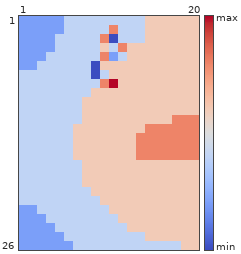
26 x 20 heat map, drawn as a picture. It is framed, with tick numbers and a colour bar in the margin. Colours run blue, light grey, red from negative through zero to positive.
There is an overall slope up to the right. Values change most from cell to cell in the top middle. The ninth with the highest average is the middle right. In the top middle lies a patch that is rougher than the rest.
